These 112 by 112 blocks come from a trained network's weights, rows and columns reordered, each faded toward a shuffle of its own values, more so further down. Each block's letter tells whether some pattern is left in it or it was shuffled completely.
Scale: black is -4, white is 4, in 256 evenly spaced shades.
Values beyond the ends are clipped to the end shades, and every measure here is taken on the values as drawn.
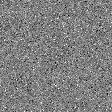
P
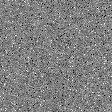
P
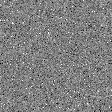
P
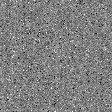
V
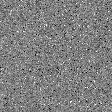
V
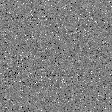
V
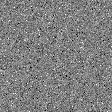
P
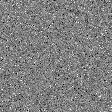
P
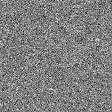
V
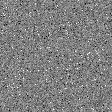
P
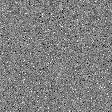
P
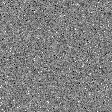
P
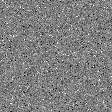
P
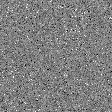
P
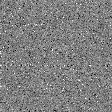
V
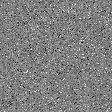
V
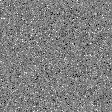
V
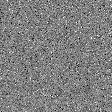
P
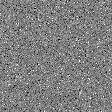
P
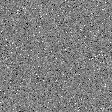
P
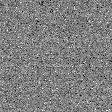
V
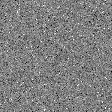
P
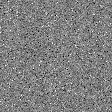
P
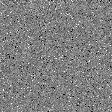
V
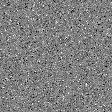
P
